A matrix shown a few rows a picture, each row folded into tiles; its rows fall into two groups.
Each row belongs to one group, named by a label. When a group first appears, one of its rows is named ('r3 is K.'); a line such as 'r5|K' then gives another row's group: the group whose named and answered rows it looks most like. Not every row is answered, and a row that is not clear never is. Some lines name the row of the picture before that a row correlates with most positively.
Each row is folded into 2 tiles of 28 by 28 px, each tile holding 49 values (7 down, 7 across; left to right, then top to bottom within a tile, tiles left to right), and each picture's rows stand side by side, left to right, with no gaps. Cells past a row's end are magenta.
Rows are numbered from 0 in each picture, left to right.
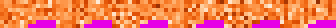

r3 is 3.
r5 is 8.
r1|3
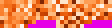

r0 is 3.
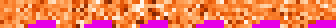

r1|3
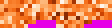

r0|3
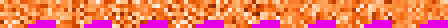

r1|3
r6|3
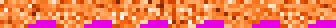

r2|8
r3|8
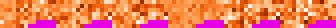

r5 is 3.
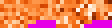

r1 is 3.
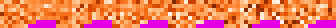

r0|8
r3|8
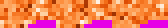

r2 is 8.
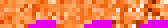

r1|8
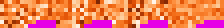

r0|8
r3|8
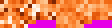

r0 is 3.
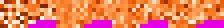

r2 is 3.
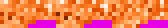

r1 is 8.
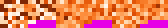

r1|8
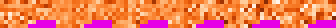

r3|3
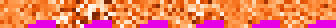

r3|3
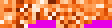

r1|8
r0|3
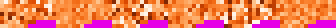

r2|3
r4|8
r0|8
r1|3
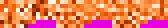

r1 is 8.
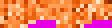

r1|3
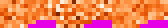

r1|8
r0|8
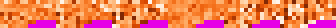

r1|8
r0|8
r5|8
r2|8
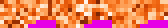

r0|8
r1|3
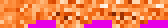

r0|3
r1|8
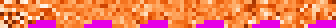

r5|3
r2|3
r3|3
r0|8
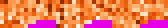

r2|3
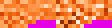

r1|8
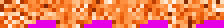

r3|8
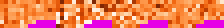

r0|8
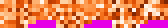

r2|3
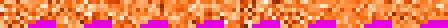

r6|3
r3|3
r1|3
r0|8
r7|8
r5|8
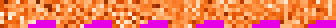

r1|8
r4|8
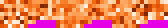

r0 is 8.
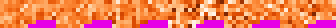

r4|8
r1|3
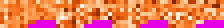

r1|3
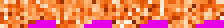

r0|8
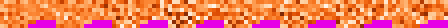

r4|8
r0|8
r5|8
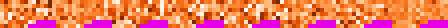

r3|3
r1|8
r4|3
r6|8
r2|8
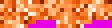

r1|3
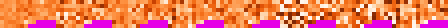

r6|3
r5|8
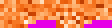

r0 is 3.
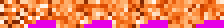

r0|8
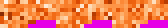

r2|3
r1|3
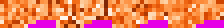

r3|3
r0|8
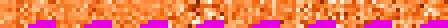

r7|3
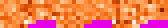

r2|8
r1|8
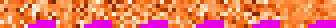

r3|3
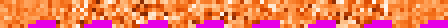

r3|3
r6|8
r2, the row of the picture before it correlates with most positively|4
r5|3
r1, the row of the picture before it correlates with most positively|5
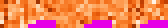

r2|3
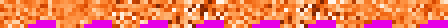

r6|8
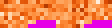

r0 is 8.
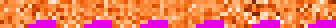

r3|3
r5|3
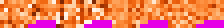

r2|3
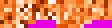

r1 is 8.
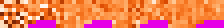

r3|8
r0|8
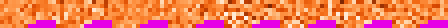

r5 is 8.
